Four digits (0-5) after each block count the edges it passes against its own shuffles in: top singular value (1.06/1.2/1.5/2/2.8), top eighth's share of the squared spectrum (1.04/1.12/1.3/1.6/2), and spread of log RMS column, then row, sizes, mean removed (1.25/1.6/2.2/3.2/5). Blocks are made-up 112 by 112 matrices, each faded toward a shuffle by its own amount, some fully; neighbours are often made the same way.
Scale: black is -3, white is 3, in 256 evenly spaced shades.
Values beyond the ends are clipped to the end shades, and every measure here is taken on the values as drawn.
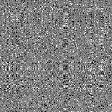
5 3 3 3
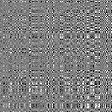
5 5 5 4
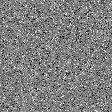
3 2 0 0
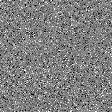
3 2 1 1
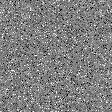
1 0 0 0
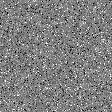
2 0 0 0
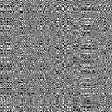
5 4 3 4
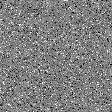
3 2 0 0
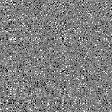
4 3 2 2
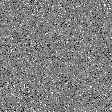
1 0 0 0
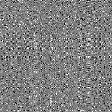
5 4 3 3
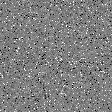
2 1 0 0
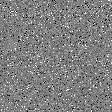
2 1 0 1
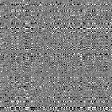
5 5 3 4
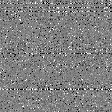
4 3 0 3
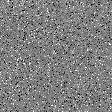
0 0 0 0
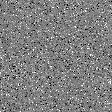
2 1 0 1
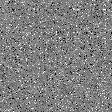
3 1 0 1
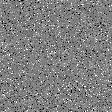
1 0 0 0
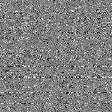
4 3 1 3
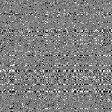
5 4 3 4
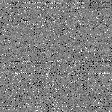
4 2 0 2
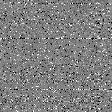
4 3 1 2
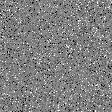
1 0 0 0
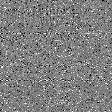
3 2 0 2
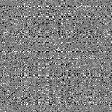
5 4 2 4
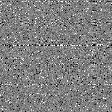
4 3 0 2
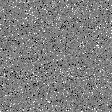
2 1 0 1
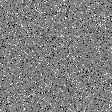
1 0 0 0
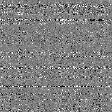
2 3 3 4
